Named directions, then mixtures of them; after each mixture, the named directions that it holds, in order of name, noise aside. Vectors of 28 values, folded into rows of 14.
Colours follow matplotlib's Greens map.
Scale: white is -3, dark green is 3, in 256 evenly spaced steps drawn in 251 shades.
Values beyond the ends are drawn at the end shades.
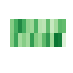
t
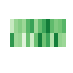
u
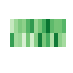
u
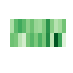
t, u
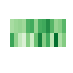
u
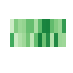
u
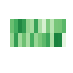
t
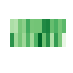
u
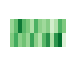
t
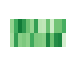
t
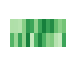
t, u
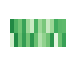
u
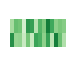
u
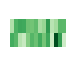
t, u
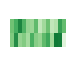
t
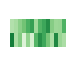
u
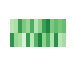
u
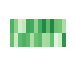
t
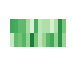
t, u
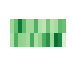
t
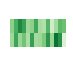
t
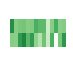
t, u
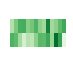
t, u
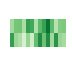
u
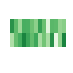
t, u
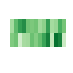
t, u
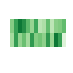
t
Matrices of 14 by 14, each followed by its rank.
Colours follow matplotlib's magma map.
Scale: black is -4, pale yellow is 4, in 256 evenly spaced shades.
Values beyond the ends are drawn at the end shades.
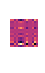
one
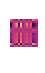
one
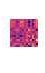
three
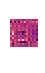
three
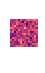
full rank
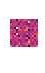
three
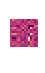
three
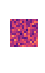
full rank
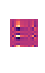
one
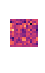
three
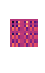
one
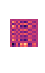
one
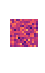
full rank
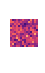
full rank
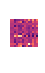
three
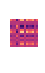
one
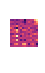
three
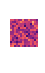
full rank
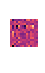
three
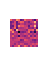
three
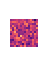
full rank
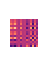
one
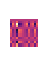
one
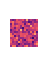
full rank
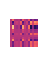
one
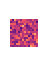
full rank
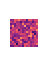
full rank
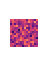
full rank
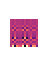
one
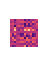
three
